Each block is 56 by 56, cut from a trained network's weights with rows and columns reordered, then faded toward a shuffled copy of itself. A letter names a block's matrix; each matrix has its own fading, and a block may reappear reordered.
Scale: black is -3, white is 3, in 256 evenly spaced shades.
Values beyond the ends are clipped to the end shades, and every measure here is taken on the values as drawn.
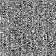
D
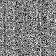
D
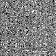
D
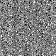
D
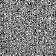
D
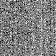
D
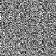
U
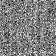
D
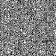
D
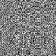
U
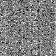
D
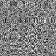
U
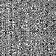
D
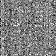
D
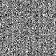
D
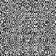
U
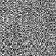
U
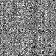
D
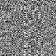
U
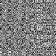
U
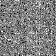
D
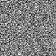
U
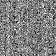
D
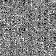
D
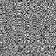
U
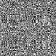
U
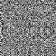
U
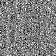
D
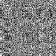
U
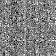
D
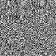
U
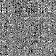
D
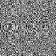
U
